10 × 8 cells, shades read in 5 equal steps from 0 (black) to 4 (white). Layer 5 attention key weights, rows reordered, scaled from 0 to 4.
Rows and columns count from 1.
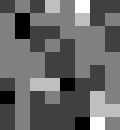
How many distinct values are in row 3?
3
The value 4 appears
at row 1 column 6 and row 10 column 7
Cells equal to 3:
7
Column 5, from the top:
2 2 2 1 1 1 0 1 1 1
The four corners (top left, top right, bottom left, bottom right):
1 1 1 2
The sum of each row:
15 14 11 13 14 13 13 12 13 12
